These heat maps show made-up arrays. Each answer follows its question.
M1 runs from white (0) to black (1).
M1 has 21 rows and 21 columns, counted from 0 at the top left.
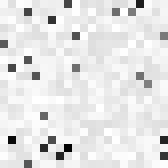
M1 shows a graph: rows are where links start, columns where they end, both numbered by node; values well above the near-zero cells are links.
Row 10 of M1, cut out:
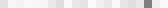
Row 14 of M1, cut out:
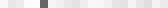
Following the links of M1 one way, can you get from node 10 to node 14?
yes
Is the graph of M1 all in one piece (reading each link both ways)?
no
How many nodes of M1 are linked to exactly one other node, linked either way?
3
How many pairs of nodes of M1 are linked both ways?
1
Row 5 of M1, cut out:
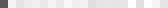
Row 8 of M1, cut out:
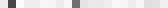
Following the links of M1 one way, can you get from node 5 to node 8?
yes
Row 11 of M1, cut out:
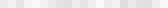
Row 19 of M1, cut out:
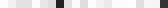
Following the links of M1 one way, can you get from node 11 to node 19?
no
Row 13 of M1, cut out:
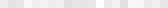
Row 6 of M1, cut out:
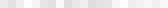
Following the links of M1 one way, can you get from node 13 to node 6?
no
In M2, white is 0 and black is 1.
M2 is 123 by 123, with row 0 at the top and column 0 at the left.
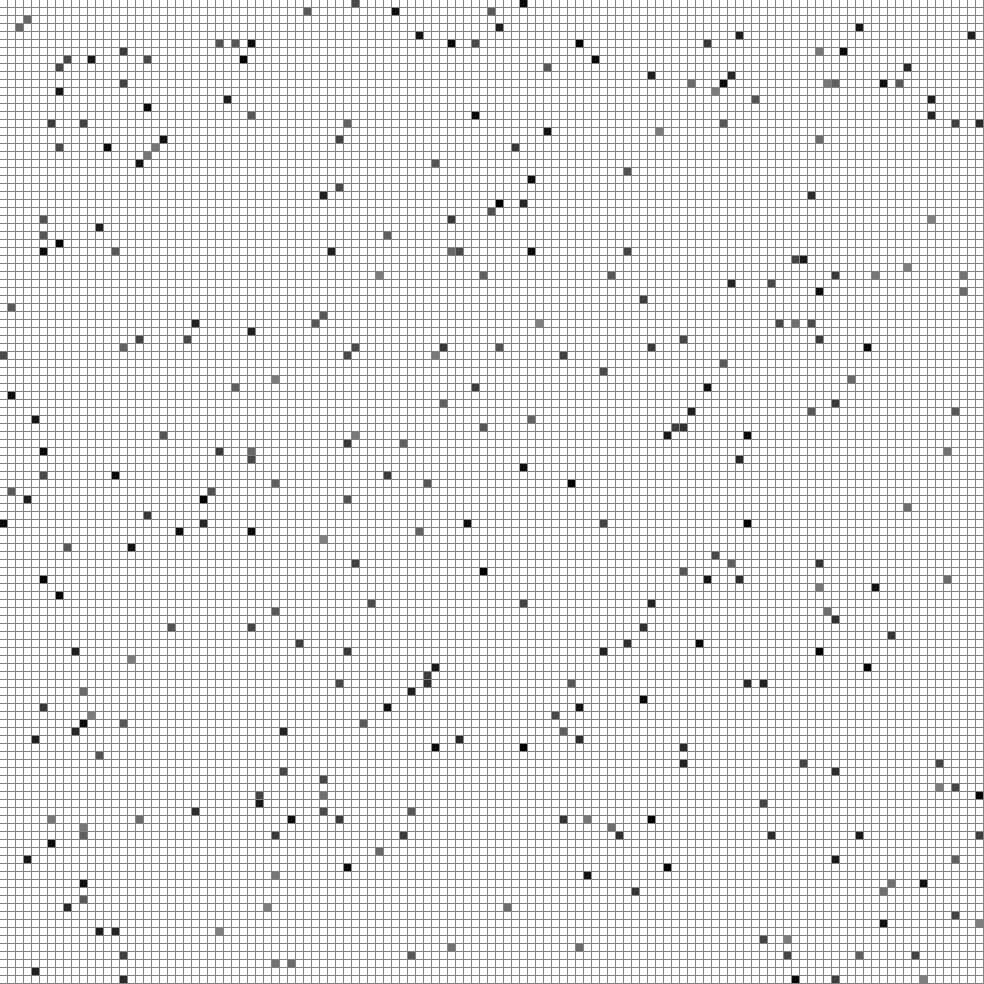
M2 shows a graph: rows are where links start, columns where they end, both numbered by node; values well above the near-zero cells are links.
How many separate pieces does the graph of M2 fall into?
4
